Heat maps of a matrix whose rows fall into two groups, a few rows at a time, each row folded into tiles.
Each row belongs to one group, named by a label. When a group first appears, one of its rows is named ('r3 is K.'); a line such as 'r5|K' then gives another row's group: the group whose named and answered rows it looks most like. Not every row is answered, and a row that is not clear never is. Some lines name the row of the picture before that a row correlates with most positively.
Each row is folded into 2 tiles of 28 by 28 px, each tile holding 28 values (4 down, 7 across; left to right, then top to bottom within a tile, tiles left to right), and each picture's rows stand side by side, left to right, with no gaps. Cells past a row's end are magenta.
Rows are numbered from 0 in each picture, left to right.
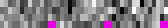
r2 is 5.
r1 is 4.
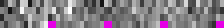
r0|5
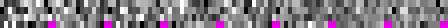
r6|5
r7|4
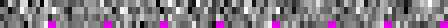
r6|5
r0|5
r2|4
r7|4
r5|4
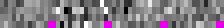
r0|4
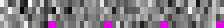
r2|4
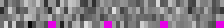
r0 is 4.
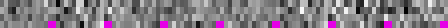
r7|4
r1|5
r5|5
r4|4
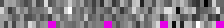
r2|5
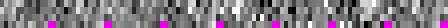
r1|5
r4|4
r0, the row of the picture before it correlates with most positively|3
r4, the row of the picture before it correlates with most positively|1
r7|5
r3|5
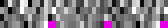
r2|5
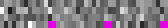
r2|4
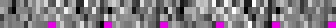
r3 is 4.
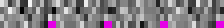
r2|4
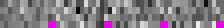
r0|5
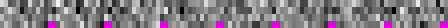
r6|4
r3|4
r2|5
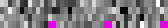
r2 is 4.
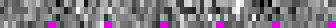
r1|5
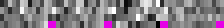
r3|4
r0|5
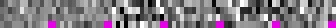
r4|4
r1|4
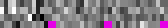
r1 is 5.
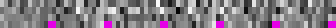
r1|5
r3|5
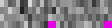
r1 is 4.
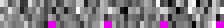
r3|5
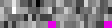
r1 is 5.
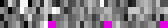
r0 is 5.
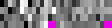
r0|5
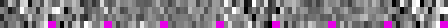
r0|5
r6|4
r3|5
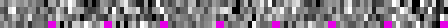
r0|4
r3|5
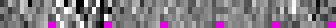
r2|5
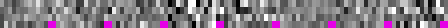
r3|5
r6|5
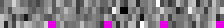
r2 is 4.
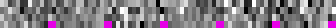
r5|5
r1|5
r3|4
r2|4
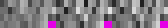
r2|5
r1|5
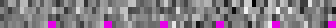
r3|4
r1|5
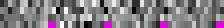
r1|4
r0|5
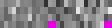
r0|4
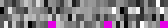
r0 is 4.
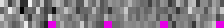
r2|4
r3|5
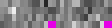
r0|4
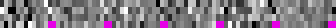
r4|4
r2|4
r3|5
